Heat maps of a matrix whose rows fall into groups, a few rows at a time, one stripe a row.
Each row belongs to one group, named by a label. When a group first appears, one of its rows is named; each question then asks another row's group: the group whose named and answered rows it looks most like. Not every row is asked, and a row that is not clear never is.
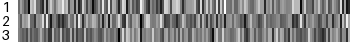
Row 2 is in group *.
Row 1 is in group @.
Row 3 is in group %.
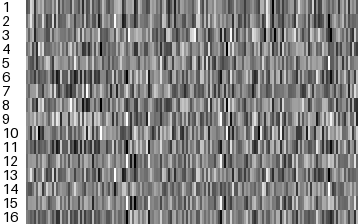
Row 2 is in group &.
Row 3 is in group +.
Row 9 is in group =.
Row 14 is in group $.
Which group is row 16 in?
%
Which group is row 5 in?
$
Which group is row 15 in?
=
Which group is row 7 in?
*
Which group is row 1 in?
&
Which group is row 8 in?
@
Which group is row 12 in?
=
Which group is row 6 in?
%
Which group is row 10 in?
*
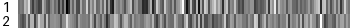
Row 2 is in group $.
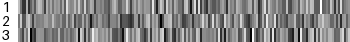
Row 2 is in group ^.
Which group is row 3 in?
*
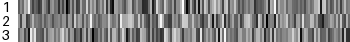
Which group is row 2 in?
+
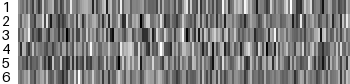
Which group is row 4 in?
+
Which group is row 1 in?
+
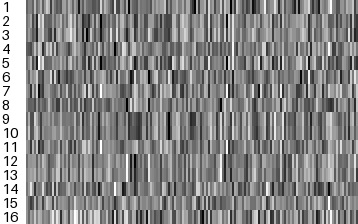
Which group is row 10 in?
^
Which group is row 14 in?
&
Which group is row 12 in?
=
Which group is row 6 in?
*
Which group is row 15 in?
$
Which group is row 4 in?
$
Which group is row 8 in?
%
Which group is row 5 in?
@
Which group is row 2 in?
@
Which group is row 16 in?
=
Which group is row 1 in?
^
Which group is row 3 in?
@
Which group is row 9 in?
^
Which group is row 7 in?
*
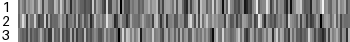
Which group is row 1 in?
^
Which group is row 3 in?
%
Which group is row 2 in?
&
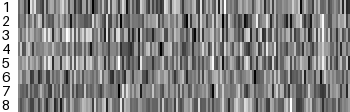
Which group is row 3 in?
=
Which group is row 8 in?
+
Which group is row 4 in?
^
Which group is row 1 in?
@
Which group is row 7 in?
%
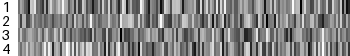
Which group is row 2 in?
+
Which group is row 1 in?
@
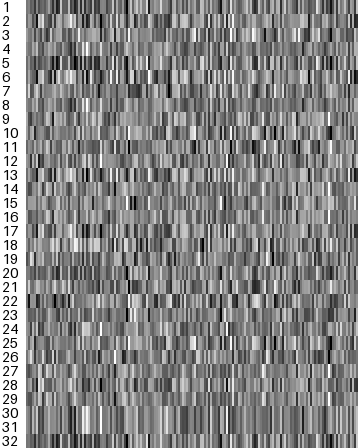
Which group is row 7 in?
^
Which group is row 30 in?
*
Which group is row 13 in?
@
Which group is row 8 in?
*
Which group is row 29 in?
$
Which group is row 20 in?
%
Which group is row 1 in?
%
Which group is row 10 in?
+
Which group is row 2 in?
@
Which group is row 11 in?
^
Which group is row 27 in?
$
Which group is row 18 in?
=
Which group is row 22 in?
+
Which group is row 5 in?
%
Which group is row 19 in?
&
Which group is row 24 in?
*
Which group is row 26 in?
&
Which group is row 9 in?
$
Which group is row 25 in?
+
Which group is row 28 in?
@
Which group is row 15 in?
=
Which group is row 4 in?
*
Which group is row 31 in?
*
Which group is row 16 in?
$
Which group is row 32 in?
%
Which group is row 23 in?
%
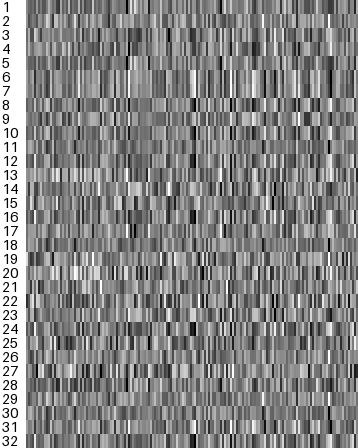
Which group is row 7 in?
+
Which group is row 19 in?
$
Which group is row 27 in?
@
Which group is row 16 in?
^
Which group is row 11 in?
&
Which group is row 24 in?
^
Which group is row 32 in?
^
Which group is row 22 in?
&
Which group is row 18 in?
&
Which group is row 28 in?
%
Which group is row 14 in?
+
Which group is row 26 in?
$
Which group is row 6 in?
+
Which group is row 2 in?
$
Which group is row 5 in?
%
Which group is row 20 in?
=
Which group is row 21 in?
*
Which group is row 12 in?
^
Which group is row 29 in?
$
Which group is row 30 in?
&
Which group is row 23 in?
+
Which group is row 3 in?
^
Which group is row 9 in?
+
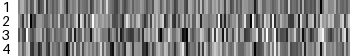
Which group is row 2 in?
*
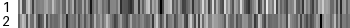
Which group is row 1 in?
^
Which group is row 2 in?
&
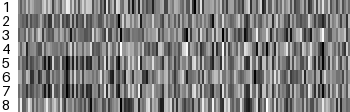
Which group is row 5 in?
%
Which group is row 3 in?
^
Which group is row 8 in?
^
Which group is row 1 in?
=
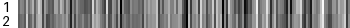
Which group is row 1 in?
^
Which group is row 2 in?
^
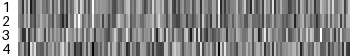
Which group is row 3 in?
$
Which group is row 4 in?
@
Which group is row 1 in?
*
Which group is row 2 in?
*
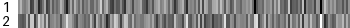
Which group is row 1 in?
&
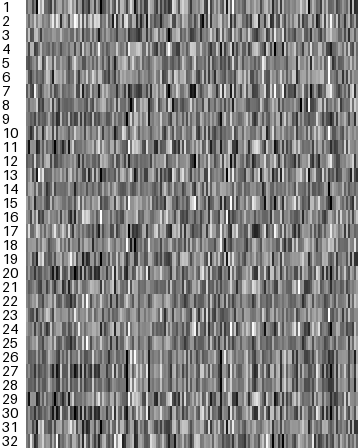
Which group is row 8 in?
*
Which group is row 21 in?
+
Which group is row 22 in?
*
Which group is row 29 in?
+
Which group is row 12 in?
^
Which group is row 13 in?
@
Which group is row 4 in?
+
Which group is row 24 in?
+
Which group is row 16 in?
*
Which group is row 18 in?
=
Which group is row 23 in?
$
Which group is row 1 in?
@
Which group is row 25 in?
*
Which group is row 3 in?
^
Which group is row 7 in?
^
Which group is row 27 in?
%
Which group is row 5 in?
$
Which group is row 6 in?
$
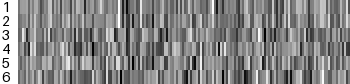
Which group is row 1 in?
=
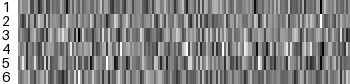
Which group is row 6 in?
*
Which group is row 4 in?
+
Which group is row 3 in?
@
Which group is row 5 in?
&
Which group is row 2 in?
$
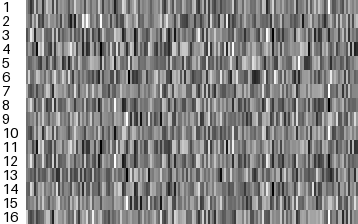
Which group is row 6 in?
^
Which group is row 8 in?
&
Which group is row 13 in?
%
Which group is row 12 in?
&
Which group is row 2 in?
*
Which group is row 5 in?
+
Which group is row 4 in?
@
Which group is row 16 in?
$
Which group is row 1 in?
$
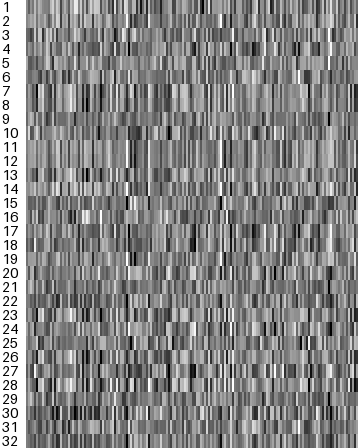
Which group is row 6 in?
+
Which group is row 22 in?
%
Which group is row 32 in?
%
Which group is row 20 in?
+
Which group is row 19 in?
=
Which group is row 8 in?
@
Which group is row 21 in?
&
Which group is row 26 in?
@
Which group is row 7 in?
@
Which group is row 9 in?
&
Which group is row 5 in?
$
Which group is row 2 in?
=
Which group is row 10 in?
^
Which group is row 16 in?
*
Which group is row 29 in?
&
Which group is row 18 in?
^
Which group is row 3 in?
$
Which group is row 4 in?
^
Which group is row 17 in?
^
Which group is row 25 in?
*
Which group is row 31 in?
+
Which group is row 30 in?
%
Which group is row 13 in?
@
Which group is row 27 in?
^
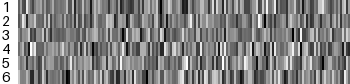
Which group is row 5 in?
+
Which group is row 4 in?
@
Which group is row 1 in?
^
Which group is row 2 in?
&
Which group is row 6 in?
&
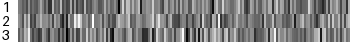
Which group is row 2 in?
*
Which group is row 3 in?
&
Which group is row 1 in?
%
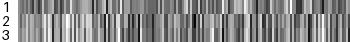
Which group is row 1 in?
+
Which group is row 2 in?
=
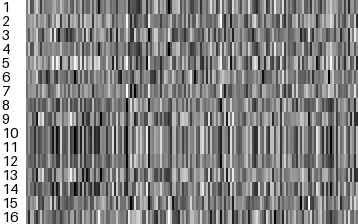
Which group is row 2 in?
=
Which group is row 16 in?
+
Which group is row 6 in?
&
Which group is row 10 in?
%
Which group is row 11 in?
%
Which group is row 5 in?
=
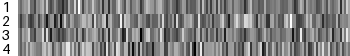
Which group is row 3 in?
*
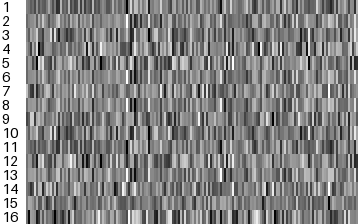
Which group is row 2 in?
=
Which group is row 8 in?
=
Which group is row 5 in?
@
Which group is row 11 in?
%
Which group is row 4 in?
*
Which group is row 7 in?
$
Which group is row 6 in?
=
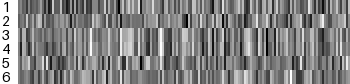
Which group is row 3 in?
+
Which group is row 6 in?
+
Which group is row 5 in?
*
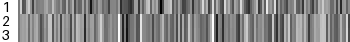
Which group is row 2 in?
=
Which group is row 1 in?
^
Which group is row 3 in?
=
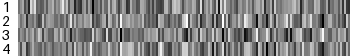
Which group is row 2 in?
+
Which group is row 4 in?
+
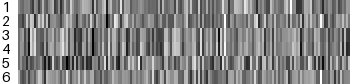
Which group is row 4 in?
@
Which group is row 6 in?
$
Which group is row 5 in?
%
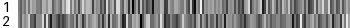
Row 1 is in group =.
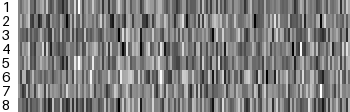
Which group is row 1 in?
*
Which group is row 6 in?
+
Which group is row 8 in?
%
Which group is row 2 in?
&
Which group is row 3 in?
%
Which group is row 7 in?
$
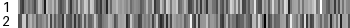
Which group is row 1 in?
$
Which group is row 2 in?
&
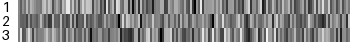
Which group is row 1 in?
=
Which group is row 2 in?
%
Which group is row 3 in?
^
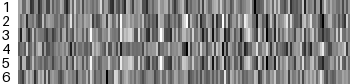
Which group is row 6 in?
$
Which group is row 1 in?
&
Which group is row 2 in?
+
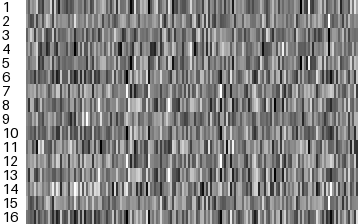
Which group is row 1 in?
*
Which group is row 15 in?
$
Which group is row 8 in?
+
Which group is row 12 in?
=
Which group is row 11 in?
@
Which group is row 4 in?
&
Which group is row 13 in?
+
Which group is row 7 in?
=
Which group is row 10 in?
%
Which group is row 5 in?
*
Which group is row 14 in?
=
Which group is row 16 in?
%
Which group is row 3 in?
&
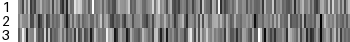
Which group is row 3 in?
&
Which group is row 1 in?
*
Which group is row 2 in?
&
